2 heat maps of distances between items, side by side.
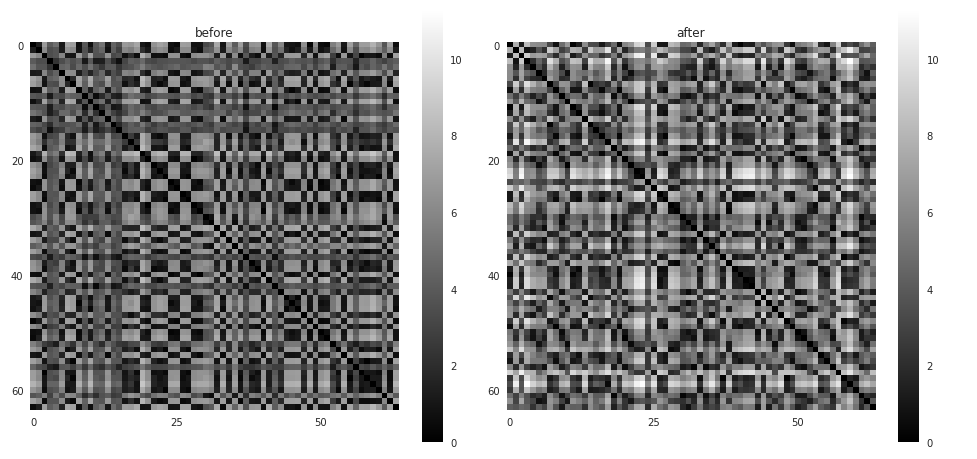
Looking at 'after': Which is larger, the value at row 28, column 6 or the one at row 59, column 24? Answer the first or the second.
the second
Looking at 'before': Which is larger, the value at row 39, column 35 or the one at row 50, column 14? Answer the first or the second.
the first
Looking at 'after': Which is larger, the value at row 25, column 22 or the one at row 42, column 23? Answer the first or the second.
the second
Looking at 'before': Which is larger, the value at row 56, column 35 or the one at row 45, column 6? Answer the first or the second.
the second
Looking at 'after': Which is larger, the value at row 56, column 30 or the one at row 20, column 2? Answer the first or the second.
the second
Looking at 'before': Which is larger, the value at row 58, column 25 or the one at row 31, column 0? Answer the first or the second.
the first
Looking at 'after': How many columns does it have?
64
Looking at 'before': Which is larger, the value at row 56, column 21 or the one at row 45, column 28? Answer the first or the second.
the first
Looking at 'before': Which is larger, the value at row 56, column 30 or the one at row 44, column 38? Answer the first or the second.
the second
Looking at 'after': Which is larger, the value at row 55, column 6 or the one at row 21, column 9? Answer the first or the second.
the first
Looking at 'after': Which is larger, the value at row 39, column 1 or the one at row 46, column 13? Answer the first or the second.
the first
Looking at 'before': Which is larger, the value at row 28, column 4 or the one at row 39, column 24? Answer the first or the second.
the second
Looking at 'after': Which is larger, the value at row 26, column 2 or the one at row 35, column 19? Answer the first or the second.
the second
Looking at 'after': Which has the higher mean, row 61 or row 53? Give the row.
53
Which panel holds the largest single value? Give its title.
after
